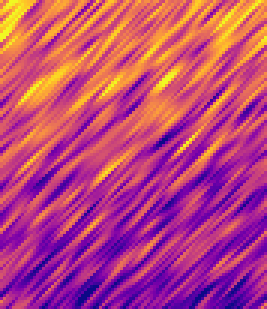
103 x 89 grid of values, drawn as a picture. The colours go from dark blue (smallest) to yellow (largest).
Histogram: bell-shaped. Slope: up to the top. Grain: diagonal, up to the right. Odd rows or columns: none.
